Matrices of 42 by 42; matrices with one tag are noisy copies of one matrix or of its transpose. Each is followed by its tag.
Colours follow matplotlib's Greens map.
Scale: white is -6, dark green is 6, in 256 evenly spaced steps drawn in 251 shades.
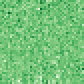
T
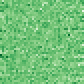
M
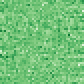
M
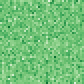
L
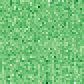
L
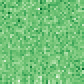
T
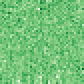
T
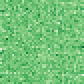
L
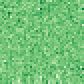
T
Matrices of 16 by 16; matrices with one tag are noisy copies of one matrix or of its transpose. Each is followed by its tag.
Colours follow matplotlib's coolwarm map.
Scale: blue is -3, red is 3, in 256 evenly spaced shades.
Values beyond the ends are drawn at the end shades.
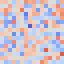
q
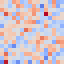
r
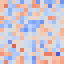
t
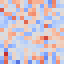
r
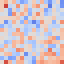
t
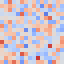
q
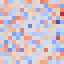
q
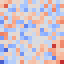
t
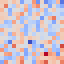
t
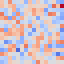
r
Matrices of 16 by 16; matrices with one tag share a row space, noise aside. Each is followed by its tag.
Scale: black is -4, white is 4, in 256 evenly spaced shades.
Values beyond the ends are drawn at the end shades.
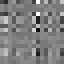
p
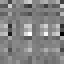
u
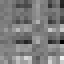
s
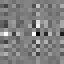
p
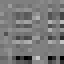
s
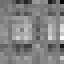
s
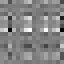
u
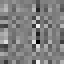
p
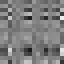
u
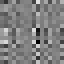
p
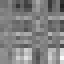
s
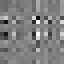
p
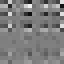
u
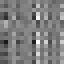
p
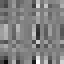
p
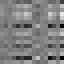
s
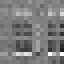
s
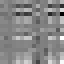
s
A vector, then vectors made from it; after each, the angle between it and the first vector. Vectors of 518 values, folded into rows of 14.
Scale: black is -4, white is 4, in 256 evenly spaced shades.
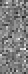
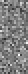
partly aligned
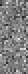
nearly parallel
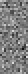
partly opposed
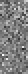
partly opposed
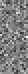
partly opposed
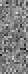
nearly opposite
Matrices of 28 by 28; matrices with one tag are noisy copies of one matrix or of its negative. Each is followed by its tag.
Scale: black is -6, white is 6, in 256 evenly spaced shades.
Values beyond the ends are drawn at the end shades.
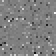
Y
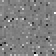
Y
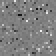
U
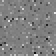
Y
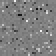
U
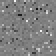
U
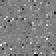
Y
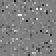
U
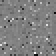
Y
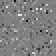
U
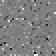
Y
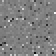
Y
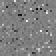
U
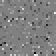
Y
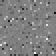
Y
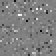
U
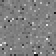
Y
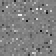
U
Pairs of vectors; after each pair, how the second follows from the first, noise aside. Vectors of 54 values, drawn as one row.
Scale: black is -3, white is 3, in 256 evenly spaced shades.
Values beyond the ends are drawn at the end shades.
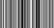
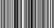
reversed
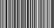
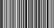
reversed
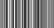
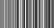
wrapped around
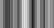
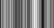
wrapped around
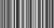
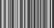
wrapped around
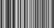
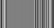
partly zeroed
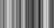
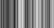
wrapped around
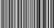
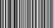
reversed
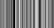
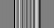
partly zeroed
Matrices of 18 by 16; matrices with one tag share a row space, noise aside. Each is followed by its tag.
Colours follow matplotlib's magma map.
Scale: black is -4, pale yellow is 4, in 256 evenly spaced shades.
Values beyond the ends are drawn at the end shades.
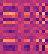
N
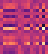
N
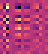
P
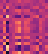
P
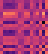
N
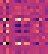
P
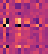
P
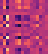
P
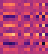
N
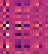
P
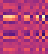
N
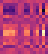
N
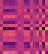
N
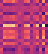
N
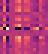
P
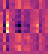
P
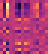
P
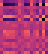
N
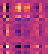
P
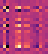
P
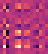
P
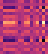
N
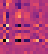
P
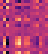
P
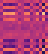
N
